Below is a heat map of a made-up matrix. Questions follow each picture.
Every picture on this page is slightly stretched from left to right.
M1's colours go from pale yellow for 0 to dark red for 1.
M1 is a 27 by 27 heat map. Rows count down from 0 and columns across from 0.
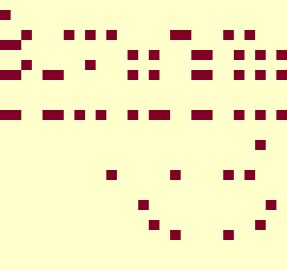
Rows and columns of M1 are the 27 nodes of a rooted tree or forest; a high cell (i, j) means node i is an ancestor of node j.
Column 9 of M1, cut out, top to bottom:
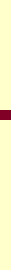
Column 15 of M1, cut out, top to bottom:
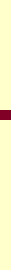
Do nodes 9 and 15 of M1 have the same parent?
yes
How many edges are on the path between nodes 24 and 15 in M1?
6
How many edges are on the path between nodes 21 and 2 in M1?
5
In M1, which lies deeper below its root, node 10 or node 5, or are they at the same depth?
the same depth
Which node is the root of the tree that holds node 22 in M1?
11
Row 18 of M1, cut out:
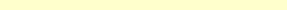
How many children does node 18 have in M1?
0
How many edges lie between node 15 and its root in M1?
1
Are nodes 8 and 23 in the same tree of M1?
yes
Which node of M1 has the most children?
5
